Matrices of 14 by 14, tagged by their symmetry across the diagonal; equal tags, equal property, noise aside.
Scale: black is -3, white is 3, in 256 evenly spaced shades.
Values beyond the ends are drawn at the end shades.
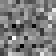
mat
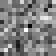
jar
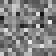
mat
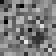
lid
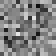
lid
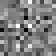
jar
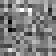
jar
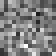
mat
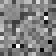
lid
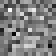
mat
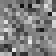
jar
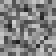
lid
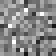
lid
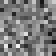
mat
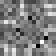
lid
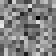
mat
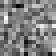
jar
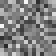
lid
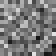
lid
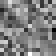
jar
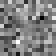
jar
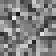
jar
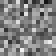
mat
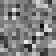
jar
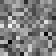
mat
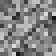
lid
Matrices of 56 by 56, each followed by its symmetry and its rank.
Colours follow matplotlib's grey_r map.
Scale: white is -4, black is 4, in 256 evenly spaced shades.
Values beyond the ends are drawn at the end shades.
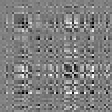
symmetric, rank three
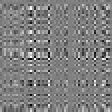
neither, rank two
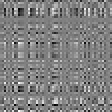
neither, rank two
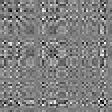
symmetric, rank three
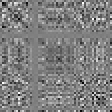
symmetric, rank three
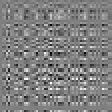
neither, rank two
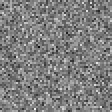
neither, full rank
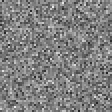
neither, full rank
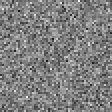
neither, full rank
